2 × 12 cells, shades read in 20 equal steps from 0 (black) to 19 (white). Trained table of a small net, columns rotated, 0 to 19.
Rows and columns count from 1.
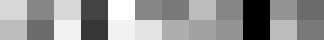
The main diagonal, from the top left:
16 8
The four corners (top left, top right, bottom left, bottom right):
16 8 14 9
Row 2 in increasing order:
0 4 8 9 11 12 13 14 14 17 18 18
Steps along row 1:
down up down up down down up down down up down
